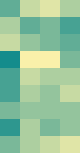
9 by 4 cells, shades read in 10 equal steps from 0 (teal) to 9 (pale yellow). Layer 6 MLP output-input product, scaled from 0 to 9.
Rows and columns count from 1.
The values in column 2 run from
3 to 9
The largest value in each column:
7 9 9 8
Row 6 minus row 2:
-4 3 1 5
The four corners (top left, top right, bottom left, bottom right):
3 6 4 8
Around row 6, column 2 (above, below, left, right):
7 5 2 5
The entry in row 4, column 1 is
0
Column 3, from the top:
8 4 4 9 6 5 5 4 7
